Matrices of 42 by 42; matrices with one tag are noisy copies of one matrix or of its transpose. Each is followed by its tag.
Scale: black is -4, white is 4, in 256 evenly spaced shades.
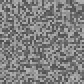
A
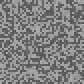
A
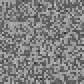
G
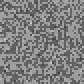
A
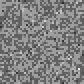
G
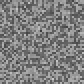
A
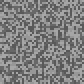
A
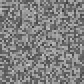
G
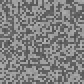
A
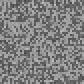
G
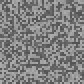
A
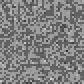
A
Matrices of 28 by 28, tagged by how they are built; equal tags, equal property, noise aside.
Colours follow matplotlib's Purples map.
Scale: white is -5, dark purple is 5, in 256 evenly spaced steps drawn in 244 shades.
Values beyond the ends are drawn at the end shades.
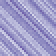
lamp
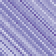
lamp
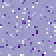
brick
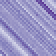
lamp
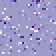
brick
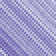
lamp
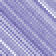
lamp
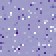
brick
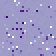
brick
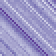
lamp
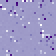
brick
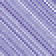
lamp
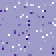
brick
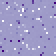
brick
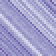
lamp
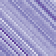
lamp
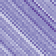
lamp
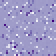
brick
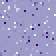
brick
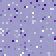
brick
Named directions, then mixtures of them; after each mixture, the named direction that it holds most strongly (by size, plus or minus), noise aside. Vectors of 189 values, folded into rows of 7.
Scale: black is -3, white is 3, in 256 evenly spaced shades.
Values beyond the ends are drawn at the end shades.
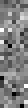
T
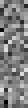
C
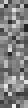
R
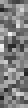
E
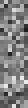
R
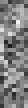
E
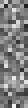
R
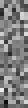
C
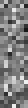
R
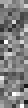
T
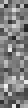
R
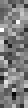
T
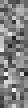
E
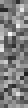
E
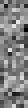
R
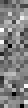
T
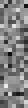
R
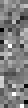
T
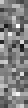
E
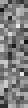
E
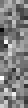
T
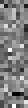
R
